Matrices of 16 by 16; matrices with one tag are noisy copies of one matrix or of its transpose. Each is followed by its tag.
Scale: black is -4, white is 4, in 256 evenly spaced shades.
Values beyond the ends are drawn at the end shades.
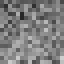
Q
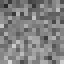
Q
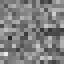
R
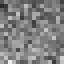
Q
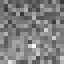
Q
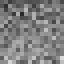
Q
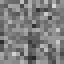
R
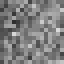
Q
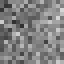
Q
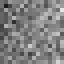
Q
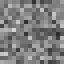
R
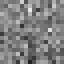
R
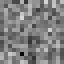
R
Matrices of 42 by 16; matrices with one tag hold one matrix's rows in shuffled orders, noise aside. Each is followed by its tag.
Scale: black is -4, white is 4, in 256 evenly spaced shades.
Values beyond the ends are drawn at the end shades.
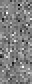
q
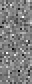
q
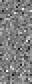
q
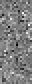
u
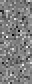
q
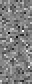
u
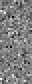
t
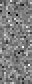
u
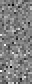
t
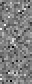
t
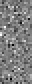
t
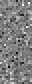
u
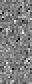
q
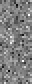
u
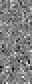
q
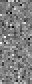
t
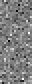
u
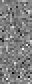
q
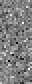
u
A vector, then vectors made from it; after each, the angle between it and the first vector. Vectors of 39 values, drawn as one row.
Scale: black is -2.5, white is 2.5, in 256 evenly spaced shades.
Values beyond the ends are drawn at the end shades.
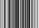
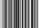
partly aligned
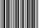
partly aligned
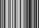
orthogonal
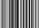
partly aligned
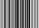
nearly parallel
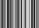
orthogonal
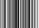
nearly parallel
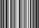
nearly opposite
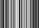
nearly opposite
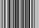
nearly parallel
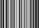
nearly opposite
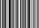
partly aligned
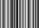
orthogonal
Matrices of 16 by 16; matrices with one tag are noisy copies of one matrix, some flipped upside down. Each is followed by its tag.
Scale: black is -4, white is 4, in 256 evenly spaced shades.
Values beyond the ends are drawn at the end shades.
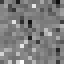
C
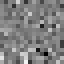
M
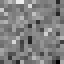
C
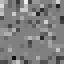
M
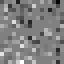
C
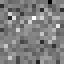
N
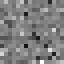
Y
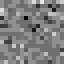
Y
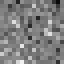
C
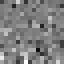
M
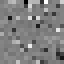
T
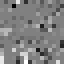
M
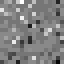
C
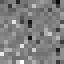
C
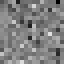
C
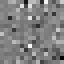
T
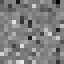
C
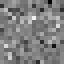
N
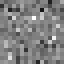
N
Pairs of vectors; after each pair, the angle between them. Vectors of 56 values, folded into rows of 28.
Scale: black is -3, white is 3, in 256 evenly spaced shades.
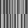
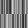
orthogonal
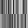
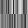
nearly parallel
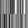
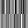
partly opposed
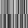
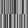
orthogonal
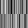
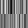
nearly parallel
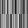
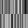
orthogonal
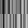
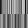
orthogonal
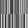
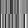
nearly parallel
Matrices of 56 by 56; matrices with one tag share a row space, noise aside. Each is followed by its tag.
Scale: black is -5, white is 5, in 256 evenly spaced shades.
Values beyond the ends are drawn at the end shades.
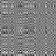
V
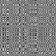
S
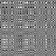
V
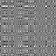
V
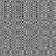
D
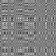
V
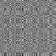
D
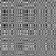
V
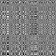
S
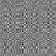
D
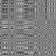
V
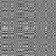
V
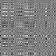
V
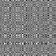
D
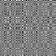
D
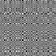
D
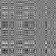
V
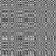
V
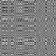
V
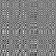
S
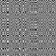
S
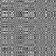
V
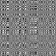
S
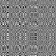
S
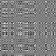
V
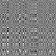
S
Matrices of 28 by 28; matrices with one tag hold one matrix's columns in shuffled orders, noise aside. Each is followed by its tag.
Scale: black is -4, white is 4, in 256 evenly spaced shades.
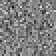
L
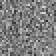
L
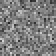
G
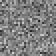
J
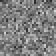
G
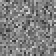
L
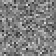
J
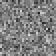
G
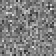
L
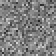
J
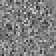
L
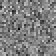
L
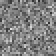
G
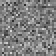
J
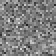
J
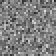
G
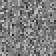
L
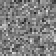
G
